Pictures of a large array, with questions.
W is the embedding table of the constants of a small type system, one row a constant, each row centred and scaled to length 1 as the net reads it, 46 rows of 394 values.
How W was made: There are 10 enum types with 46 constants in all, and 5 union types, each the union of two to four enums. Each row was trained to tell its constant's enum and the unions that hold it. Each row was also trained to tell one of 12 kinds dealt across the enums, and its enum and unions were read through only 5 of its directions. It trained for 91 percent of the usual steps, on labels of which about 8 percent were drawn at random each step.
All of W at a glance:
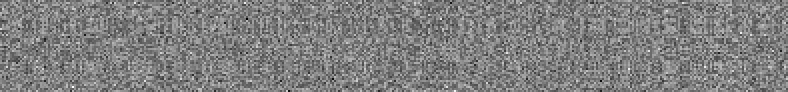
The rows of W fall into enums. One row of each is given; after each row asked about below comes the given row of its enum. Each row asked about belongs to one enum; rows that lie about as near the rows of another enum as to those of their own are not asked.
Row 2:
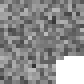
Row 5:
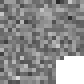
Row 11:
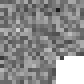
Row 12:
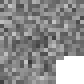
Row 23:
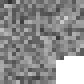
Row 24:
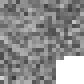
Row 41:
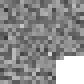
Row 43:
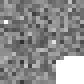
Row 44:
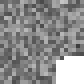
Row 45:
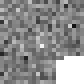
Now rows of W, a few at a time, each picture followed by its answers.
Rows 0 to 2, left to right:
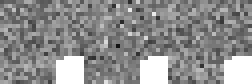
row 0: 41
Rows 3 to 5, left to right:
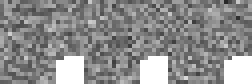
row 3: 23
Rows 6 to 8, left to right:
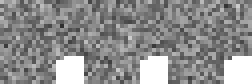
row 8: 24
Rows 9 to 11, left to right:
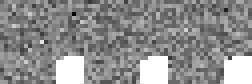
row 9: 43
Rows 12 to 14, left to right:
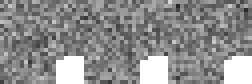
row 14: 43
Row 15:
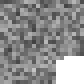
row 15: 41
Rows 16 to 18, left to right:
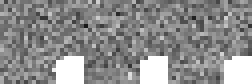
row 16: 43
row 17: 24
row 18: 41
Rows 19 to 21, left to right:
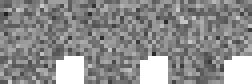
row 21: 23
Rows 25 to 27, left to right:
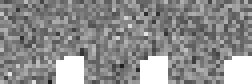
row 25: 2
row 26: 23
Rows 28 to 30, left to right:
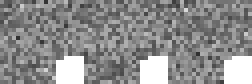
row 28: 23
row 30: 2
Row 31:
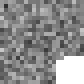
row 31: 5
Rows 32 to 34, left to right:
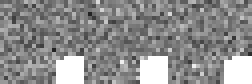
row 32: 2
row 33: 5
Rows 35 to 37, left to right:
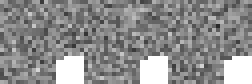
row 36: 5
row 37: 23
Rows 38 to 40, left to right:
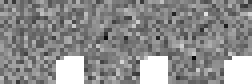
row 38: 43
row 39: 5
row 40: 45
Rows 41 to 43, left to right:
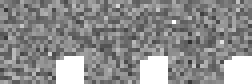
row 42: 43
